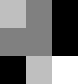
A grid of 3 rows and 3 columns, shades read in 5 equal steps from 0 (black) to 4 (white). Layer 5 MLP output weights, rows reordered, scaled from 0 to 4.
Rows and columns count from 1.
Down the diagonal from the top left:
3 2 4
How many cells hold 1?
0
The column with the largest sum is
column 2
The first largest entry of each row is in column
1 1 3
